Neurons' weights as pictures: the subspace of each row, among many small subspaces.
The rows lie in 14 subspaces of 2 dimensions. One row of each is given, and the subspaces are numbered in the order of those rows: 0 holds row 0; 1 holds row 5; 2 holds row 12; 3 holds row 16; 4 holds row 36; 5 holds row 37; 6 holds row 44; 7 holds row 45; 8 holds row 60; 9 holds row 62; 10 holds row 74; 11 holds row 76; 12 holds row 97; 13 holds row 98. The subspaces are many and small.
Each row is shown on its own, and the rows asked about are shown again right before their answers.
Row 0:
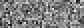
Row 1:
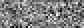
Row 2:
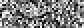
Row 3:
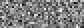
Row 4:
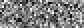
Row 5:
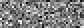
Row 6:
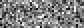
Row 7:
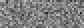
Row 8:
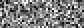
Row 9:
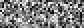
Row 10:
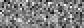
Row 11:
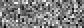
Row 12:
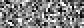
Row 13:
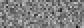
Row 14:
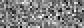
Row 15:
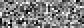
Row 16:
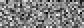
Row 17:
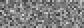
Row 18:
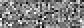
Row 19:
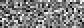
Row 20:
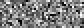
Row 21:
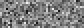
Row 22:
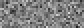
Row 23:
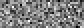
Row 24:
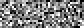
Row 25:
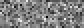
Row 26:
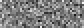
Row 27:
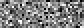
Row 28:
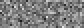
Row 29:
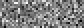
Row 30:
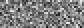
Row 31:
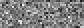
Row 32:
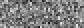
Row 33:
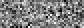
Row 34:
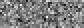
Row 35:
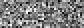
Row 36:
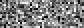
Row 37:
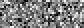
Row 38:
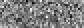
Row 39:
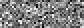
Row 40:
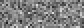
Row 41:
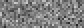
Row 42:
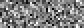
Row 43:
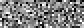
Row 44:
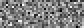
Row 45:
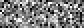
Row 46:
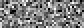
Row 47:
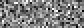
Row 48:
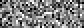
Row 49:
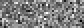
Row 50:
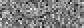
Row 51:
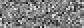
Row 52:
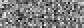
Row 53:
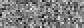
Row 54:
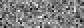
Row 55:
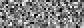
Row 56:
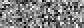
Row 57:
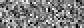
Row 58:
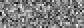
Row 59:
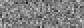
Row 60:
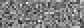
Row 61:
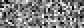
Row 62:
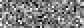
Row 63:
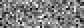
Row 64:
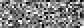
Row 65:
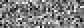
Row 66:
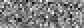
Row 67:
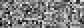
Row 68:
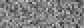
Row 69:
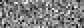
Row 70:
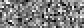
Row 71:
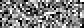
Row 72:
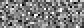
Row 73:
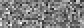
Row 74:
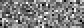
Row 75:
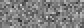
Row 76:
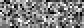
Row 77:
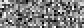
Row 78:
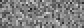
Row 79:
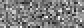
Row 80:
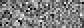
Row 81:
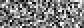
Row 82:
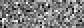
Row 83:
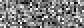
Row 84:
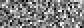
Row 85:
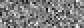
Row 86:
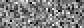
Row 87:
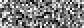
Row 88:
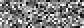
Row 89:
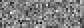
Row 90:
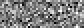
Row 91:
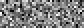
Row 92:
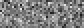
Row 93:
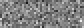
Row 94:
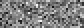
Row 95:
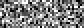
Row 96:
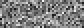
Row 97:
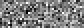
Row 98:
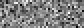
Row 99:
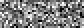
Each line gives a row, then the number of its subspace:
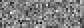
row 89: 13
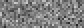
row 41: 10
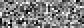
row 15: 12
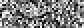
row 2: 5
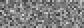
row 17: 3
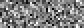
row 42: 12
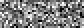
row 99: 4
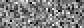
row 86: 0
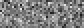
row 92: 7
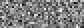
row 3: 6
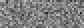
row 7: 3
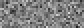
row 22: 13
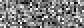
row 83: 4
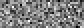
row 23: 8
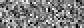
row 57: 12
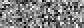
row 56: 5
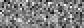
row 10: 7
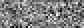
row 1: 4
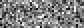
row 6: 9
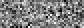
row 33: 4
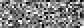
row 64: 1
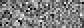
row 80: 2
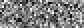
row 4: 7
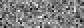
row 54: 9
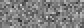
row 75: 5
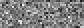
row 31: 1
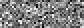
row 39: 1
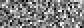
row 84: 0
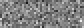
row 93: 8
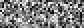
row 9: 7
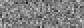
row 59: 8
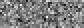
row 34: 11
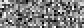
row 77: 2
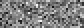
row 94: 9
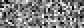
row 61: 2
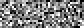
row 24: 8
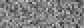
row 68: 0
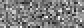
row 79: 4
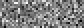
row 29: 10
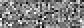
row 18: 8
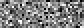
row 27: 1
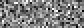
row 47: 13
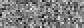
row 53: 5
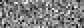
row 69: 13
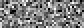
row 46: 13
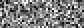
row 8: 13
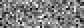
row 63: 9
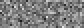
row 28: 11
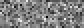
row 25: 11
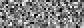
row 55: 6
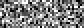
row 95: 8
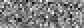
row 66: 7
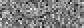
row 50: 5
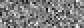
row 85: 12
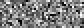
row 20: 2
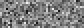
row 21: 12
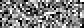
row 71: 5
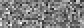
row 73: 0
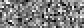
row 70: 2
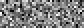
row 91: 3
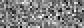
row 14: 4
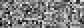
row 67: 0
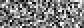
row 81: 0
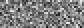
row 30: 10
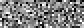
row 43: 10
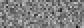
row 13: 6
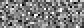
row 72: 6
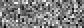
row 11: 10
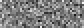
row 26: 7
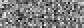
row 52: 2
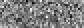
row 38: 7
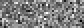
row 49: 10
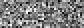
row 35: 12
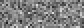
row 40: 4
